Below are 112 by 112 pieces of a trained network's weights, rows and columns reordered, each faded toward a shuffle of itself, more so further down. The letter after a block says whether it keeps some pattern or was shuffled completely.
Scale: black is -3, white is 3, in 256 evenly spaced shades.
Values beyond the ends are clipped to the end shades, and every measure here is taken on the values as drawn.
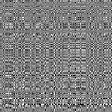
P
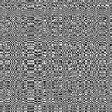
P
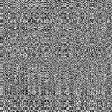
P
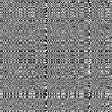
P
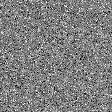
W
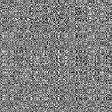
P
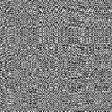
P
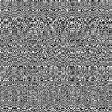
P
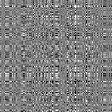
P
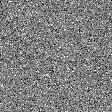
W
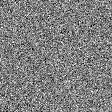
W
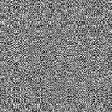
P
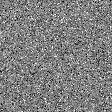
W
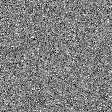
W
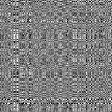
P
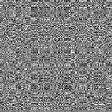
P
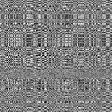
P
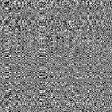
P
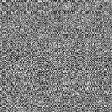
P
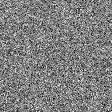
W
